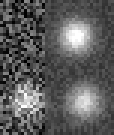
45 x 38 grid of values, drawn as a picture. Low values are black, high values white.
Slope: none. Bumps: three. Histogram: skewed, a long tail of high values. Seam: vertical, 40% of the way across, the right part calmer.
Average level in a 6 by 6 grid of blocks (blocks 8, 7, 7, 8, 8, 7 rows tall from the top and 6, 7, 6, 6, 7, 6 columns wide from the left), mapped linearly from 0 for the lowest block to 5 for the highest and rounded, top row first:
0 0 0 1 1 0
0 0 1 5 5 0
0 0 0 2 2 0
0 1 0 0 1 0
2 5 1 2 5 1
1 1 0 0 1 0
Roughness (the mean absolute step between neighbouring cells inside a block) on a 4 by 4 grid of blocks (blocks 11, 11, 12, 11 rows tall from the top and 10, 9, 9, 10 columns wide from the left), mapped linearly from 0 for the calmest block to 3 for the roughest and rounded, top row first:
3100 / 3100 / 3200 / 3200
